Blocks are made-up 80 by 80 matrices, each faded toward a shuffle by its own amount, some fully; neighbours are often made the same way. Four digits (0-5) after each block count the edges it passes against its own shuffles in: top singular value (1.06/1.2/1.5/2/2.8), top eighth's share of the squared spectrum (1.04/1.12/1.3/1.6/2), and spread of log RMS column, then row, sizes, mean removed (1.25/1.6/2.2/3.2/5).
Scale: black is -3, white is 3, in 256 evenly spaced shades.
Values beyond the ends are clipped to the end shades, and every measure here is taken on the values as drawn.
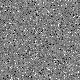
0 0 0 0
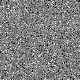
0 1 1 1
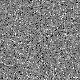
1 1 1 1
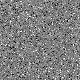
0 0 0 0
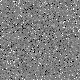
0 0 0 0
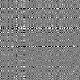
5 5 3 4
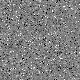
1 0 0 0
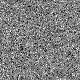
2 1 0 0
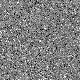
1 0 0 0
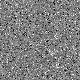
0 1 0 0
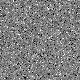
0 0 0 0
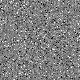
0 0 0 0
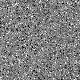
2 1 0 0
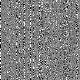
2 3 4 0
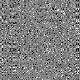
4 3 2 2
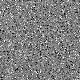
3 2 0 0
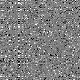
4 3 2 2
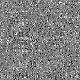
4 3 1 1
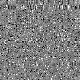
4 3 1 2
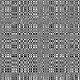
5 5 4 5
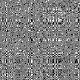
5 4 3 3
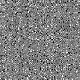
4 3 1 1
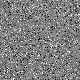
1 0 0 0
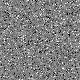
1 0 0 0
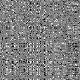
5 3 2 2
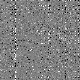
3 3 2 2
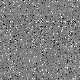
2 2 1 1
